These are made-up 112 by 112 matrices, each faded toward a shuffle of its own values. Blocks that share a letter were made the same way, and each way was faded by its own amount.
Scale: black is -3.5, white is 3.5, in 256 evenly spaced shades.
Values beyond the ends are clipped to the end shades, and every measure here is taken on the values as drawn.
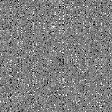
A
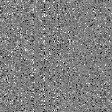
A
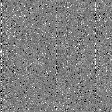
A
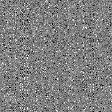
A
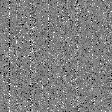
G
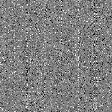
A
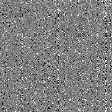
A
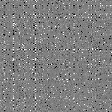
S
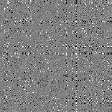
S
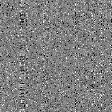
A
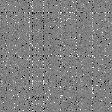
S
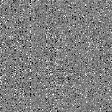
A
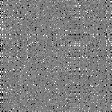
S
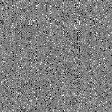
A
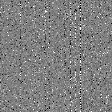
G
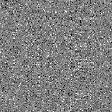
A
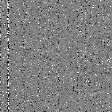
G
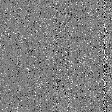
G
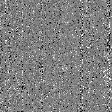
G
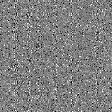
A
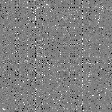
S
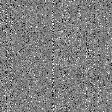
G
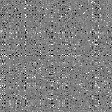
S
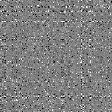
S
